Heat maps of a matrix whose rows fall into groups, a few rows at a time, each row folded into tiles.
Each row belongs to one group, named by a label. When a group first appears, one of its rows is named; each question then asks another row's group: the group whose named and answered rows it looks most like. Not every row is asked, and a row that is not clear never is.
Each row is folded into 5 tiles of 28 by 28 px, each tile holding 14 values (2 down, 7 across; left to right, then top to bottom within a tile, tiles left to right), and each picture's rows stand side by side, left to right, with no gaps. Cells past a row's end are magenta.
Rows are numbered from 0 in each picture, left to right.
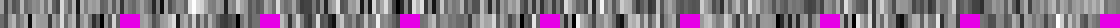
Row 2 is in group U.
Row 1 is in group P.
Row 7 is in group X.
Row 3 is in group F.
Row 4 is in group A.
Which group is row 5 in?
P
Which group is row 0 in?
F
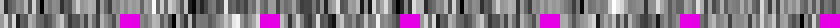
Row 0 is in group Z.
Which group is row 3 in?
Z
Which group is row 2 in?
U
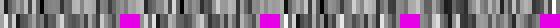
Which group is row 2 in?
Z
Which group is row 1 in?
Z
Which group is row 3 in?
U
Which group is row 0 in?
Z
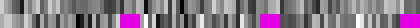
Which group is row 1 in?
Z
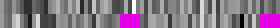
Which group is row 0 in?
U
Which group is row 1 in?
F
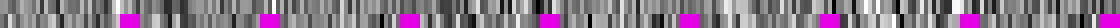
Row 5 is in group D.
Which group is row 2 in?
F
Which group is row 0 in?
D
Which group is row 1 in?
U
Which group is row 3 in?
U
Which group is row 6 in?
D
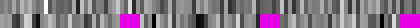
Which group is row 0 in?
D
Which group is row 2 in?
F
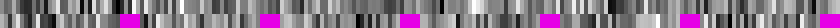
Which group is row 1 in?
A
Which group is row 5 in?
Z
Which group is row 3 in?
P
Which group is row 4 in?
X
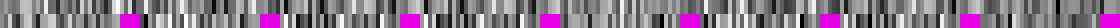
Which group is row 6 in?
Z
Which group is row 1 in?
A
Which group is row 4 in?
F
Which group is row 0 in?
D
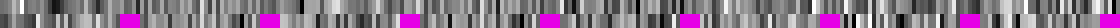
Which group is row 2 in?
P
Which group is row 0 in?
X
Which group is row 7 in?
D
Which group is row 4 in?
F
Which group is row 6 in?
A
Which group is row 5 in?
D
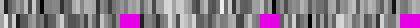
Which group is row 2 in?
Z
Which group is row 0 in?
Z
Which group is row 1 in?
D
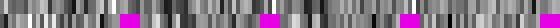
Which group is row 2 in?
U
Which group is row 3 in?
Z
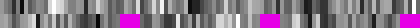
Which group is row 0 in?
P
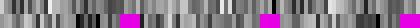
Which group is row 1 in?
D
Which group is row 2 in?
P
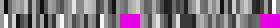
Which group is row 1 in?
U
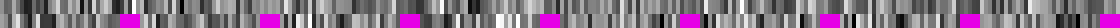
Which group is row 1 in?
Z
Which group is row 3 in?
X
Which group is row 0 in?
U
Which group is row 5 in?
A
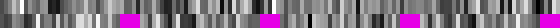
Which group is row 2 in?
F
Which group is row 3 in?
U
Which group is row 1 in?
U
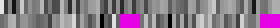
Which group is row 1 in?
Z
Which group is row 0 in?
F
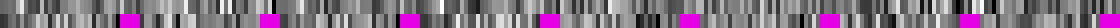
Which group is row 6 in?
U
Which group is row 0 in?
X
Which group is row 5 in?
F
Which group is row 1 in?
D
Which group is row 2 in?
X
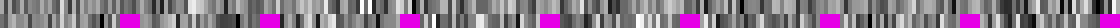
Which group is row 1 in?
P
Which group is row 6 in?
Z
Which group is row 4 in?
X
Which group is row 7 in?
U
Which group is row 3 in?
Z
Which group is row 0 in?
F
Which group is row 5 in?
Z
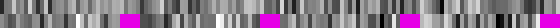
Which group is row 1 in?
X
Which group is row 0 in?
X
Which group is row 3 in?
P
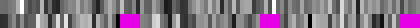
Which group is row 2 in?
F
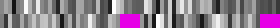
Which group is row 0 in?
D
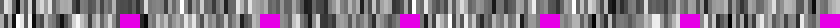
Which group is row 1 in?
A
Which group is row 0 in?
A
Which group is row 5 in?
Z
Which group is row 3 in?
A
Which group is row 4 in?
X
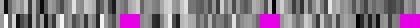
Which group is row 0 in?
Z
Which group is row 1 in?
D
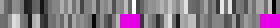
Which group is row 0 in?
U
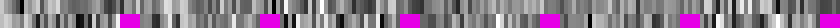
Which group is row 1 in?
D
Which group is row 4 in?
F
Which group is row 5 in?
A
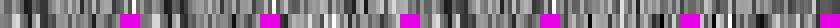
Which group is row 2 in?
A
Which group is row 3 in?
U
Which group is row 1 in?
U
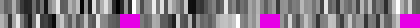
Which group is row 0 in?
U
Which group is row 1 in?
X
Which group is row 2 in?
D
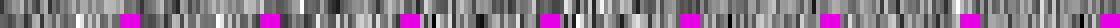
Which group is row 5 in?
Z
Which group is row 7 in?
F
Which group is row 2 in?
X
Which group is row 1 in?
X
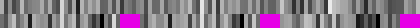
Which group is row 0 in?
F
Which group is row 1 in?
F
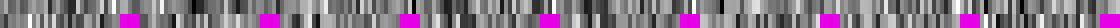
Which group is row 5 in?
P
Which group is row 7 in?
Z
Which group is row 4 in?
U
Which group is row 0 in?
A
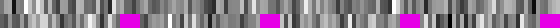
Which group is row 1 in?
A
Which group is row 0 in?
D
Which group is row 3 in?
Z
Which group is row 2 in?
D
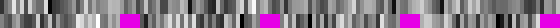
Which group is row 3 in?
P
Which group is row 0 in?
X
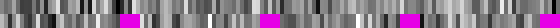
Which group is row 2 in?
X
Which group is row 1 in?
D
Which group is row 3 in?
D
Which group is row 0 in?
U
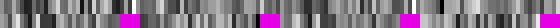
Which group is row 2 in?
U
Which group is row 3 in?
P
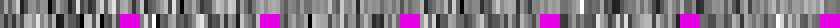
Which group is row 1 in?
Z
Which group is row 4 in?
X
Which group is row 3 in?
Z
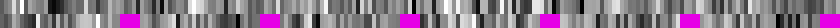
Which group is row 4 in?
P
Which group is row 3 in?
D
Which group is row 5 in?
P
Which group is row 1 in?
P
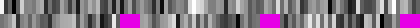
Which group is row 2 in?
A
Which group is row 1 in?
P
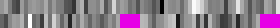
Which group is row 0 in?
A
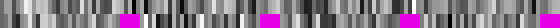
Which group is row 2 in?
U
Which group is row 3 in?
Z
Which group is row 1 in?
Z
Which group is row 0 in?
D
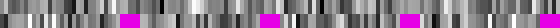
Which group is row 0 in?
A
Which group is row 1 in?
P
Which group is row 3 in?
D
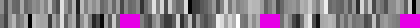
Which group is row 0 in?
F
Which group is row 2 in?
D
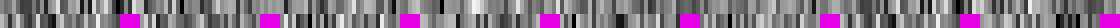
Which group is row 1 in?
Z
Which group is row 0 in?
U
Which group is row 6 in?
U
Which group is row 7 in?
P
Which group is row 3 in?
P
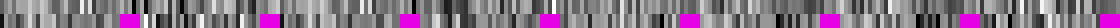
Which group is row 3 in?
U
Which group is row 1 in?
Z
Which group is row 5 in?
P
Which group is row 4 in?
F
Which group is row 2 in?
D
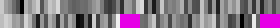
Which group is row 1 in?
F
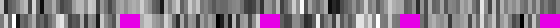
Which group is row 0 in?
Z
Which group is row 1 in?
P
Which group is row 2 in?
X
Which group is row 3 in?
F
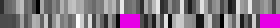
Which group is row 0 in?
X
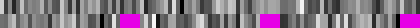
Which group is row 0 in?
F
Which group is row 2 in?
X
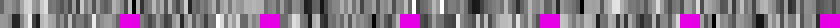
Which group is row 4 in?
P
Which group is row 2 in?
U
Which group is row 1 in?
X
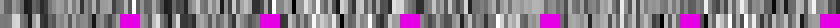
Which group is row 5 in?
A
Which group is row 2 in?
D
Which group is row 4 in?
F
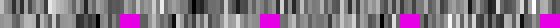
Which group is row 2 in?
F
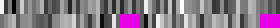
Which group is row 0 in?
F
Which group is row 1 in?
A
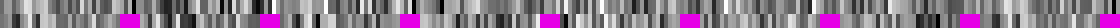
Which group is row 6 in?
P
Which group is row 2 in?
D
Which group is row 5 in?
D
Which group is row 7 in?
D
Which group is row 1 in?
U
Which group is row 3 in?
P
